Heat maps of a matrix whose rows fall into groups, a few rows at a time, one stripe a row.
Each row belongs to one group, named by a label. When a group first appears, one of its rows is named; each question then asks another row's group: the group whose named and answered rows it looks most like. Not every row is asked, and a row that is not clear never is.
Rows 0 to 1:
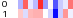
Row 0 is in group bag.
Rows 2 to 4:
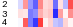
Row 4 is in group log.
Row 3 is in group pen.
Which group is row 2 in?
pen
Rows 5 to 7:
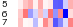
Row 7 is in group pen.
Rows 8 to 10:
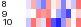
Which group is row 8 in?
pen
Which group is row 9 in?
bag
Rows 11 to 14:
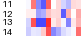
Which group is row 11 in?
log
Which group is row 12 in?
pen
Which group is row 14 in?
bag
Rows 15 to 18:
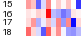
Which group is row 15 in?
log
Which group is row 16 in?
bag
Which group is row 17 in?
pen
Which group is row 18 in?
log
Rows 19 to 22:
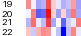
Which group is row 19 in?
log
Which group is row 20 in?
log
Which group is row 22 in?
bag
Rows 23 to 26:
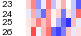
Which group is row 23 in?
log
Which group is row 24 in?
pen
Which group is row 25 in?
bag
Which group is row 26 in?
bag
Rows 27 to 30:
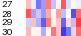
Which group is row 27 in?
log
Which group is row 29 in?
pen
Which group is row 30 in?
pen
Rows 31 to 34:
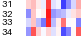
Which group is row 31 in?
bag
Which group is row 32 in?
bag
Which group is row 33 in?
log
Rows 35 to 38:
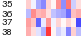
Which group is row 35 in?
pen
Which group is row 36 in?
bag
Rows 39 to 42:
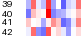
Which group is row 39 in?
bag
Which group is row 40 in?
bag
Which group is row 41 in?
pen
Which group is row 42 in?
log
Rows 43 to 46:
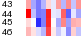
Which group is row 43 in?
pen
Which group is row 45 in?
log
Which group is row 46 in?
log
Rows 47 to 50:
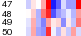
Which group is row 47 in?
bag
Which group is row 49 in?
pen
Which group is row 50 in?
log
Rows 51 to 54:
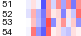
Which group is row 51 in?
pen
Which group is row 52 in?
pen
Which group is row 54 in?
log
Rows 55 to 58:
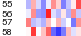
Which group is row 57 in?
pen
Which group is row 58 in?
bag
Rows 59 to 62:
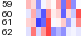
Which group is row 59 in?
pen
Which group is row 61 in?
log
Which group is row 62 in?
bag
